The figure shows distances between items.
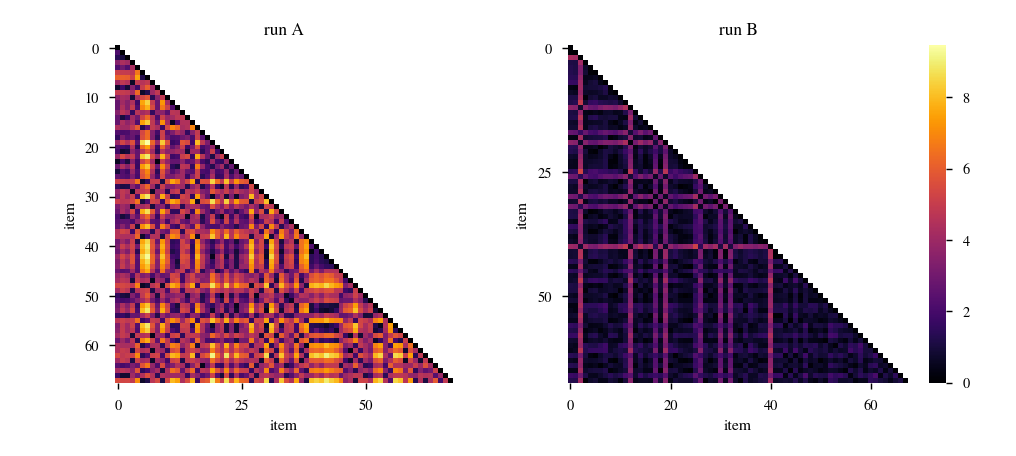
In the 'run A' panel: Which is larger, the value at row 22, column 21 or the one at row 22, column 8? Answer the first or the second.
the first
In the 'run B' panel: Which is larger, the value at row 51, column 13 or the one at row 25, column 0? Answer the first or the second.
the second
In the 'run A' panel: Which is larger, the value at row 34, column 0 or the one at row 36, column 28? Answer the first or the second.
the second
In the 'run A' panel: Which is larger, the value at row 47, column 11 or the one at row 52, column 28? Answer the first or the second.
the first
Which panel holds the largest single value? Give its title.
run A
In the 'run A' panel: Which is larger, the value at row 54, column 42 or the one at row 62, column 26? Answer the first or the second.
the second
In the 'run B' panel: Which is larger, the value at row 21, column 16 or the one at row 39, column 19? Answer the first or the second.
the second
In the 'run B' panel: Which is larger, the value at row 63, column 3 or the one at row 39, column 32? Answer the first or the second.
the second
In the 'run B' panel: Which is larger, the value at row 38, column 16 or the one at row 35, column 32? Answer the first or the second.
the second
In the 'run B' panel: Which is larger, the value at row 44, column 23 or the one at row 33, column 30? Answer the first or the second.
the second
